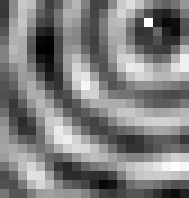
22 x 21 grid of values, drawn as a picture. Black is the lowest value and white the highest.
Rings spread out from the top right. There is no overall slope. One lone cell stands out, far higher than its neighbours.
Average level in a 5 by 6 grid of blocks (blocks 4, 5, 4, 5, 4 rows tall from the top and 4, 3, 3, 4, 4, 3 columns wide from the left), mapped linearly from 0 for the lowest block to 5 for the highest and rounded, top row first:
4 2 4 4 3 1 / 4 0 5 3 4 4 / 3 4 4 4 4 3 / 3 5 5 3 3 4 / 4 4 2 2 4 4
